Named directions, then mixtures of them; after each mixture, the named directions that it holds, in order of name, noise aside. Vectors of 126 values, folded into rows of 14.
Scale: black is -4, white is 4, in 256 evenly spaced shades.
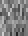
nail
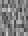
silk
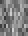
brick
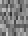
brick, silk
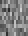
brick, silk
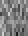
nail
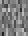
nail, silk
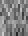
nail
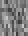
brick, silk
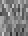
nail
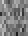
brick, nail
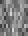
brick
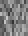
nail, silk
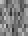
brick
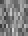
brick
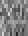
nail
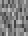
silk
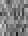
brick, nail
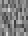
silk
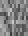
nail, silk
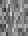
brick, silk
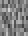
silk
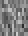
brick, silk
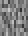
silk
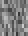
brick, silk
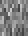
brick, nail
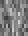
brick, silk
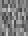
silk
